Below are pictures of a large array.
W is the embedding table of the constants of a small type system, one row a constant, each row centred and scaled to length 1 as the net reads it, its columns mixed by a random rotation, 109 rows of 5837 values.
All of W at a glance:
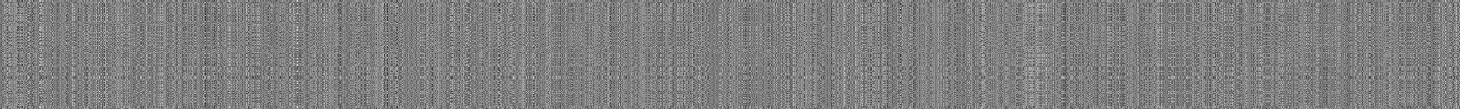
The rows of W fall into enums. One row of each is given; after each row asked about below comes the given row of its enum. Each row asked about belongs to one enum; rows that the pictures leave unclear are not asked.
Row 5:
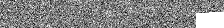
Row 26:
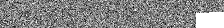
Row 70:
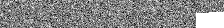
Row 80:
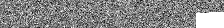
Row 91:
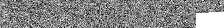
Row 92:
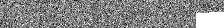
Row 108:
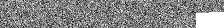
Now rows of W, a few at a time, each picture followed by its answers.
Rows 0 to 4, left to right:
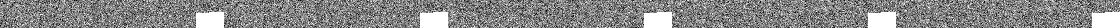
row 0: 92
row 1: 92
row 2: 91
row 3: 70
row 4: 70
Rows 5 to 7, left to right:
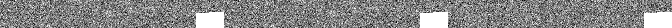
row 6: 5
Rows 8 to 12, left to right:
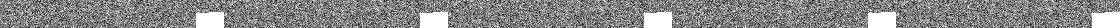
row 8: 80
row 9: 70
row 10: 70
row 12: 70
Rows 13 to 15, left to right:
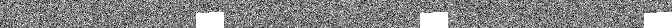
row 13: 92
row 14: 80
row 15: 91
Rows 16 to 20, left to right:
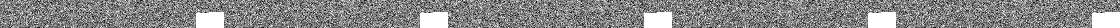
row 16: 80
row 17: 80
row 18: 70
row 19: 80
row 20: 80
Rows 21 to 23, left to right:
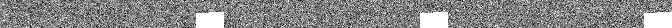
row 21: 91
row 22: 92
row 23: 5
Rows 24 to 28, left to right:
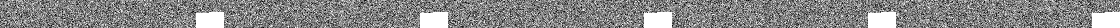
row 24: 108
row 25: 80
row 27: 92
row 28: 70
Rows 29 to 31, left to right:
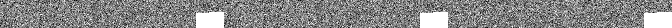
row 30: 92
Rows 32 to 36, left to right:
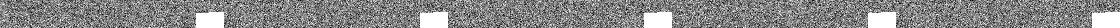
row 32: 91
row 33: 92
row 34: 108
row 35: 80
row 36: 92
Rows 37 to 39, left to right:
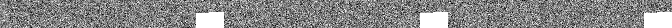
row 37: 91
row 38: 108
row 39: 92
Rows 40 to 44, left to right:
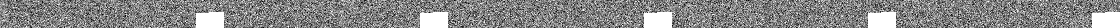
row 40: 91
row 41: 80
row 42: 26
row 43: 92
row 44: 108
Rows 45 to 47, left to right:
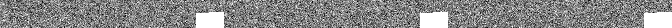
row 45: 91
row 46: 70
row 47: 80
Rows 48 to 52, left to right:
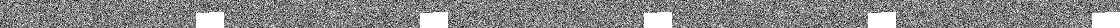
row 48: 92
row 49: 5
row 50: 26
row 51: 5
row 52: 108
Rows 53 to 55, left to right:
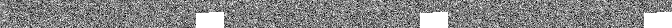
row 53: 91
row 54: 70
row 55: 70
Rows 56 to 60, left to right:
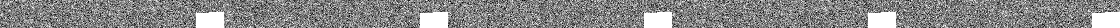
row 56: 70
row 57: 91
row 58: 92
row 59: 70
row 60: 5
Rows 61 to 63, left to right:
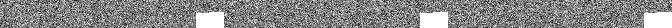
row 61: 92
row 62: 70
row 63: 80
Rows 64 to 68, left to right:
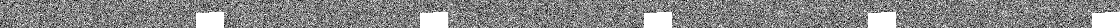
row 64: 92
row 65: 92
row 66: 91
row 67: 5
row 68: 5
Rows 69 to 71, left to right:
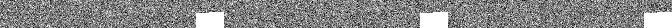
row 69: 5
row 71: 92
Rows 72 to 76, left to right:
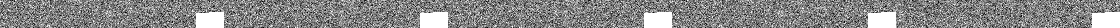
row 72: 5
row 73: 80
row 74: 80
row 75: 5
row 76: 91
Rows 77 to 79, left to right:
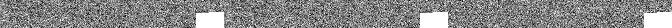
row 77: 91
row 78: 91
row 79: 5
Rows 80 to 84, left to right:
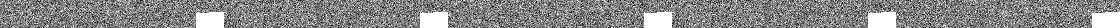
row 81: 92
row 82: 70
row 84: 5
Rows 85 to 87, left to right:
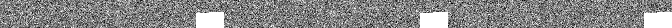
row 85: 80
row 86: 5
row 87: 92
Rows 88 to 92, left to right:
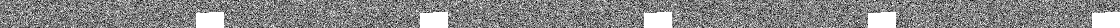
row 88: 80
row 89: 5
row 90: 70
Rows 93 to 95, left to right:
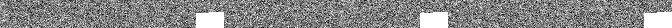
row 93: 91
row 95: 70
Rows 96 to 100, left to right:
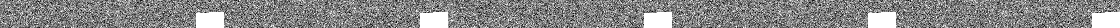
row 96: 80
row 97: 5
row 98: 91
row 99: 80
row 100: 5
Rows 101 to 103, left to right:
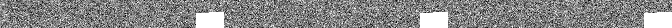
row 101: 91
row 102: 5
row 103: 80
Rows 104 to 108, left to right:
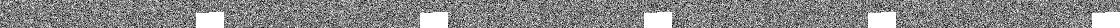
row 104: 70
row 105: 80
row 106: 92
